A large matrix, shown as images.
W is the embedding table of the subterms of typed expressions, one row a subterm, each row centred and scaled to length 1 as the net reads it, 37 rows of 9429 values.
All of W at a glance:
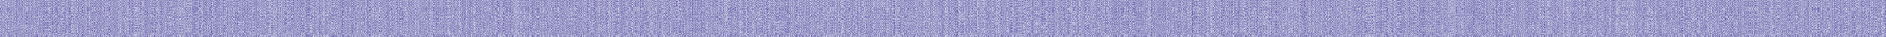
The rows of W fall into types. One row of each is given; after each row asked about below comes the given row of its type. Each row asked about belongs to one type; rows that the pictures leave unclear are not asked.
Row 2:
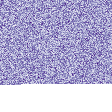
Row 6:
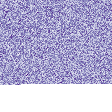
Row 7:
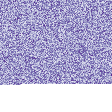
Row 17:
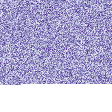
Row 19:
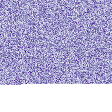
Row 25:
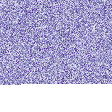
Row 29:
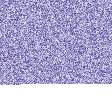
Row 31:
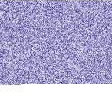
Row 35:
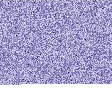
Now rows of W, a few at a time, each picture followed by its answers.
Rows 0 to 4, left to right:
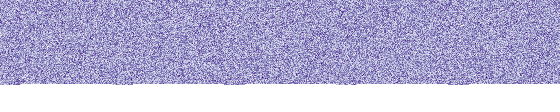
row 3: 6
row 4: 2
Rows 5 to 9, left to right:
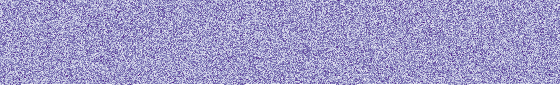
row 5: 17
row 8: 29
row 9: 29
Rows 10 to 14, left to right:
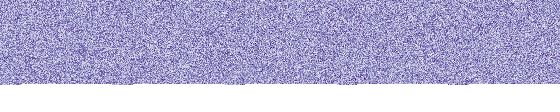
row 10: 7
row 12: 35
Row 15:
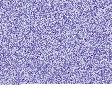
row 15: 35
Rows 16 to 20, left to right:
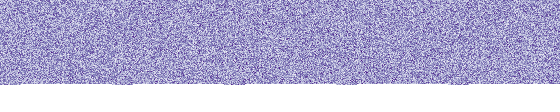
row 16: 17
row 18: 19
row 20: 6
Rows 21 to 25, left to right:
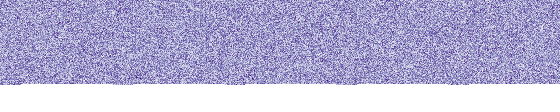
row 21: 2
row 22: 31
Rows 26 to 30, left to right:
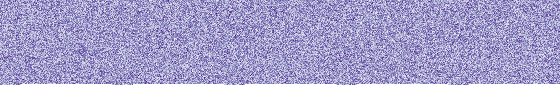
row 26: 7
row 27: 25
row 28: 6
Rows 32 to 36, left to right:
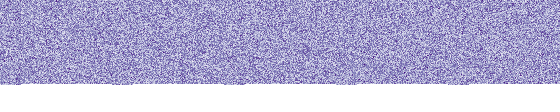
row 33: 17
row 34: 7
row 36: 35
